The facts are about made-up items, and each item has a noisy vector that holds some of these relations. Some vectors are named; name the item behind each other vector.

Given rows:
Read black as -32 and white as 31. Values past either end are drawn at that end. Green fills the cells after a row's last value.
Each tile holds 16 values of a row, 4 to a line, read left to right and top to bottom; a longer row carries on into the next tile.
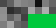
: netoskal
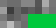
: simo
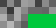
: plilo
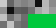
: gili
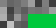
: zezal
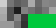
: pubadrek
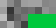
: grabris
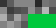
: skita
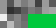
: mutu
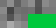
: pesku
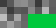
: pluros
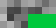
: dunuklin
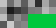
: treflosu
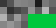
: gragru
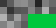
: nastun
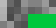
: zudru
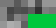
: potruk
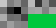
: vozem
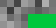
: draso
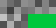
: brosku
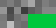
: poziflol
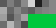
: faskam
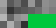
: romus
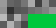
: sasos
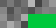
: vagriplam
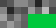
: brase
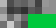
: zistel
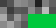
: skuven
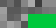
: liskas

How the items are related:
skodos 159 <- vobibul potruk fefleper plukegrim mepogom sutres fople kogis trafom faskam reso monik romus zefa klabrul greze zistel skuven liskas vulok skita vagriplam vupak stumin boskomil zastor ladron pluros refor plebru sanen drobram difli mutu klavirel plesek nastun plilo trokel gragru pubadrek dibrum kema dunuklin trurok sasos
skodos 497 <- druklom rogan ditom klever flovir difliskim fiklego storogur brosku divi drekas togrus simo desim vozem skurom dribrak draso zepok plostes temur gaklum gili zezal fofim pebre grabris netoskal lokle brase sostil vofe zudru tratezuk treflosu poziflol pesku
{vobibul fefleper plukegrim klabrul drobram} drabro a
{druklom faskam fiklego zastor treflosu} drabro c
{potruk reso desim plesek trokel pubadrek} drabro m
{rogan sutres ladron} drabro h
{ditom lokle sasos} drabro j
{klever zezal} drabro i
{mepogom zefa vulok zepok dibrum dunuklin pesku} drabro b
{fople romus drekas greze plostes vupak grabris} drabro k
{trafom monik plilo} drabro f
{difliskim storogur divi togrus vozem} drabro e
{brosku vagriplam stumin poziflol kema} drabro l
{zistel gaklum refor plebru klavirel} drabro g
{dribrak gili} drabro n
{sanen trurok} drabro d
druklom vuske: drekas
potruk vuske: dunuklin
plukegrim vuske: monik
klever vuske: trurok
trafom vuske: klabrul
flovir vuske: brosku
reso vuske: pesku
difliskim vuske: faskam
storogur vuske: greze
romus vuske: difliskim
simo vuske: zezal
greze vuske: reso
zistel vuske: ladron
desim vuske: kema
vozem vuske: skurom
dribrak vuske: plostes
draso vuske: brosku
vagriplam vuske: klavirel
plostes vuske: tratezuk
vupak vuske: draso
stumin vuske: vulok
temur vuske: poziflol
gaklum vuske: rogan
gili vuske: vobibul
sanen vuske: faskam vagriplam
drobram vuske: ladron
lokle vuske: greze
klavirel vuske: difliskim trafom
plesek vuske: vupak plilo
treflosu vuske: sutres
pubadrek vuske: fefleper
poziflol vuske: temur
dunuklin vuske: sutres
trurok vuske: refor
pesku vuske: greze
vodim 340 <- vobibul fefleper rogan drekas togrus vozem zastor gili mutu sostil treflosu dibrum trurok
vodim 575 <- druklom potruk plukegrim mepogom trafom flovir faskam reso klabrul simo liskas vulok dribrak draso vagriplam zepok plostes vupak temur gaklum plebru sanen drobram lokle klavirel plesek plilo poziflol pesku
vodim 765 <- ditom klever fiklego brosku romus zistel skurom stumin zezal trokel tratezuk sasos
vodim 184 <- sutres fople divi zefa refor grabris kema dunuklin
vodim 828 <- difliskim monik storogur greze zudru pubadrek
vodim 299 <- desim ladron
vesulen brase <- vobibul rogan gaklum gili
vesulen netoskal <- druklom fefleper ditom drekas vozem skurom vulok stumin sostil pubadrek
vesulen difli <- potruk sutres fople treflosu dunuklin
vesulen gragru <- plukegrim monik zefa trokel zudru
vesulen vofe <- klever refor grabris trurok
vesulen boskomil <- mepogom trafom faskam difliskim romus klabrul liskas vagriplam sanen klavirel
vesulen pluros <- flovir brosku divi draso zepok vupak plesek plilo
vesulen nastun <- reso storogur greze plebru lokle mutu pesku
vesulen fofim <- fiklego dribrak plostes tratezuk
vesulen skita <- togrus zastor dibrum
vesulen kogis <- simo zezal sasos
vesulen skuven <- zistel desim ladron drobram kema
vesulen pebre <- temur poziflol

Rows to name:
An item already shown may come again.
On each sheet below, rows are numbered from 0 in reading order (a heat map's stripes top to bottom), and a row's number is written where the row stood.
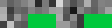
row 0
zezal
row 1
pubadrek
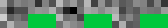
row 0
togrus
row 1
vozem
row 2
tratezuk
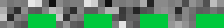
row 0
monik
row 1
monik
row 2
druklom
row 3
flovir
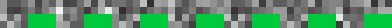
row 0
trokel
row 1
ladron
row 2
sanen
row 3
greze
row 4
sasos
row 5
trafom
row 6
rogan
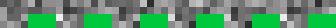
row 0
liskas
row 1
mutu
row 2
sanen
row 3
refor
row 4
fople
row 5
dibrum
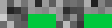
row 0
sostil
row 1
ditom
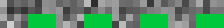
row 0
zistel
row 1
sanen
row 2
fiklego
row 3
reso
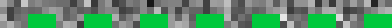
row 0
divi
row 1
klavirel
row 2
boskomil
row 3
plesek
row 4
zudru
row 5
rogan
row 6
zastor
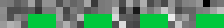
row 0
potruk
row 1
trafom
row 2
drekas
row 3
vobibul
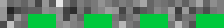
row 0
klever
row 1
storogur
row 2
poziflol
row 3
plostes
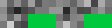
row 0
stumin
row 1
dribrak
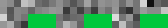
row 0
kema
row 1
gaklum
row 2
fefleper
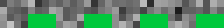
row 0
vulok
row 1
mepogom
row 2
sanen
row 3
lokle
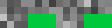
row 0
tratezuk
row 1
plebru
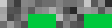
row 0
difliskim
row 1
skurom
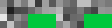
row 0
trurok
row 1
sutres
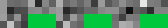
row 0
ditom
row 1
klever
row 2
plukegrim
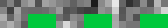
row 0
vupak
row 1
drobram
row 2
desim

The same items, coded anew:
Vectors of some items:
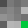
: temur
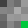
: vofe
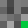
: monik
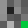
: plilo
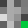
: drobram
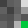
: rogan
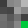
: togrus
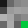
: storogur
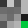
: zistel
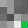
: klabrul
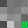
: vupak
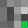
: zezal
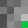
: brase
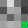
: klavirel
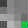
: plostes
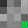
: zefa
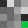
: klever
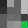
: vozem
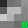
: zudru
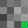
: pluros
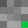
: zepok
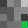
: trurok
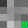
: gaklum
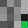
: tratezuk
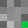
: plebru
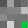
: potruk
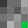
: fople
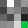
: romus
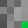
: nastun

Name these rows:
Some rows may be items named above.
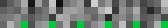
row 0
fople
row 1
vozem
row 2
storogur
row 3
klever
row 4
pubadrek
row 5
drekas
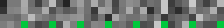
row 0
desim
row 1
ladron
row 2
greze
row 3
sasos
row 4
divi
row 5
brosku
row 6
drekas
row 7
ladron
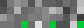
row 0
divi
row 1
potruk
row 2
brosku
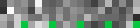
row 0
difliskim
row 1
sanen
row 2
liskas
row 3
ladron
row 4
skurom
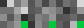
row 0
klever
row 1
netoskal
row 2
rogan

